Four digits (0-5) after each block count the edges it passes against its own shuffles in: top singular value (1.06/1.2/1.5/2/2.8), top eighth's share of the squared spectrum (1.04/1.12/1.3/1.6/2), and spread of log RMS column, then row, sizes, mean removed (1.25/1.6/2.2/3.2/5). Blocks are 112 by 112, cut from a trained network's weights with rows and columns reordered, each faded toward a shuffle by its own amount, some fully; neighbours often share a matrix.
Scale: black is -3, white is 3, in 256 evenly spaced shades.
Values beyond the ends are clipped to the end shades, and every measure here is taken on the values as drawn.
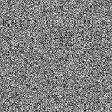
4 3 2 2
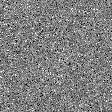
0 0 0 0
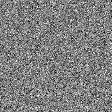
2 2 1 1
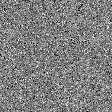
2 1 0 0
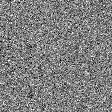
1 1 0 0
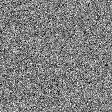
1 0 0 0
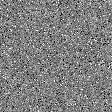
0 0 0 0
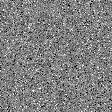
1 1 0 0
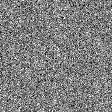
1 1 0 1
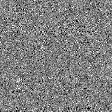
3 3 1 2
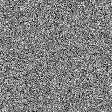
3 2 0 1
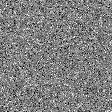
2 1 0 0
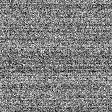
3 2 0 0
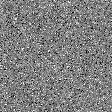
0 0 0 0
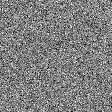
0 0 0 0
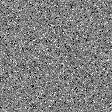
0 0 0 0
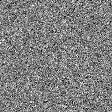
2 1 0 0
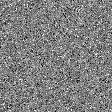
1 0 0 0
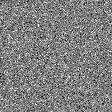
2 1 0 0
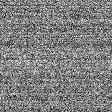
3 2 0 0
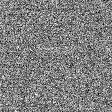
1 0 0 0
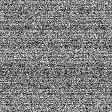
4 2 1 0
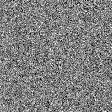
1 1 0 0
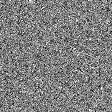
1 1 0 0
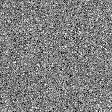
1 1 0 1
